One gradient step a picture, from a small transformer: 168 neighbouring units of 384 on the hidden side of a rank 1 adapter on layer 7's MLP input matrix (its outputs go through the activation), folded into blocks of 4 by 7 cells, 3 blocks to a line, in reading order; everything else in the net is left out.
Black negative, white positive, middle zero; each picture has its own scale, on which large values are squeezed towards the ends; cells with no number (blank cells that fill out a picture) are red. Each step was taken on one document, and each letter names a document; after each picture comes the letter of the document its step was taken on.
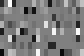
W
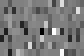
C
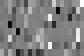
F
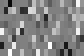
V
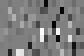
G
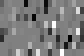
G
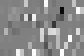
G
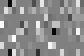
V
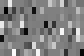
C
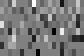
V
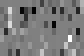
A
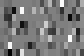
C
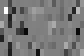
C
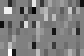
W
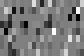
C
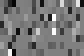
W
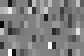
V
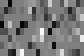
V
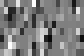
F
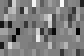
W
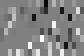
G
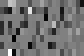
V
